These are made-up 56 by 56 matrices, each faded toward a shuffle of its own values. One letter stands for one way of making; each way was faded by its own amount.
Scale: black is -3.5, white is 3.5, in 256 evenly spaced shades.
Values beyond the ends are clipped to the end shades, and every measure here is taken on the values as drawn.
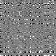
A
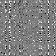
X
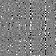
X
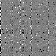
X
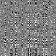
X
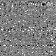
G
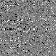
G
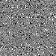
G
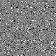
G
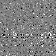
G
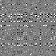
A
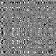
A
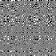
A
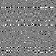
A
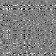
A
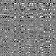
A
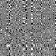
X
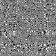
G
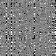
X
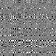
A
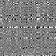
A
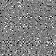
G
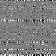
A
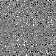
G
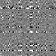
A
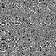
G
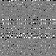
A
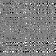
A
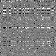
A
